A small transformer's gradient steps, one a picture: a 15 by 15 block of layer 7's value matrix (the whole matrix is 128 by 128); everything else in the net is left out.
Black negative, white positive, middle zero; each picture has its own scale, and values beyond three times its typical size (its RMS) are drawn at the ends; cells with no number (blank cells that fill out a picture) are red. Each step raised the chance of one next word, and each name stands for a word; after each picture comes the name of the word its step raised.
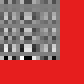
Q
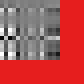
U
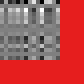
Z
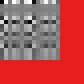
Z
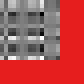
Q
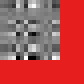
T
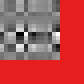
T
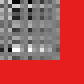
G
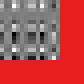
T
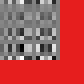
Q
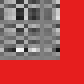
G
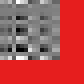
Q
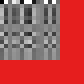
Z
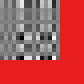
T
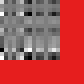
U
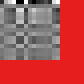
Z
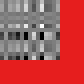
T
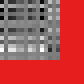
G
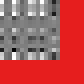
U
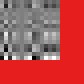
T
